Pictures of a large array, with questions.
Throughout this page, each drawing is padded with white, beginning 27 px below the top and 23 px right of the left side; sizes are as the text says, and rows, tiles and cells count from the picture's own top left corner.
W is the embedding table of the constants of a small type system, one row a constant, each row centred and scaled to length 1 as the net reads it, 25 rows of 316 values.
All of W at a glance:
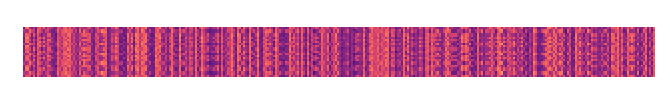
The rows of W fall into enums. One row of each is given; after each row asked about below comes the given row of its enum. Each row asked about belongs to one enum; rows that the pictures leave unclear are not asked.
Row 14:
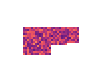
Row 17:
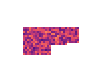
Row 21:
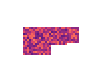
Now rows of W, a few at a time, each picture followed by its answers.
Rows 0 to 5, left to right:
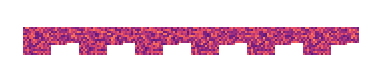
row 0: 21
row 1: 17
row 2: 17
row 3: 14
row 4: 14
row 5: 21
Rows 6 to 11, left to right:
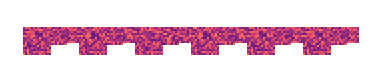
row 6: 14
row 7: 21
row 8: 17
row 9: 21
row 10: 14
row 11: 14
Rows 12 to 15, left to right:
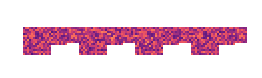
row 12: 21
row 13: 17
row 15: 21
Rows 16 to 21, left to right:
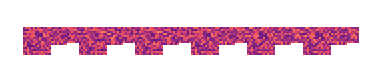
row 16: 14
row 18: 17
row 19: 14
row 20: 21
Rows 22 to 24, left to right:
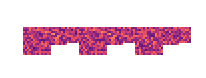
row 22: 17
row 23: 17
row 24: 14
